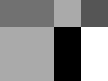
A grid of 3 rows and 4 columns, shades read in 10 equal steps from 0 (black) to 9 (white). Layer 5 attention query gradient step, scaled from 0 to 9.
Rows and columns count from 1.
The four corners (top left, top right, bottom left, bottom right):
4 3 6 9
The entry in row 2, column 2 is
6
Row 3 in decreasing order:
9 6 6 0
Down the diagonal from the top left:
4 6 0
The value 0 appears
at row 2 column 3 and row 3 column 3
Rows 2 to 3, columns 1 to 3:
6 6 0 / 6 6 0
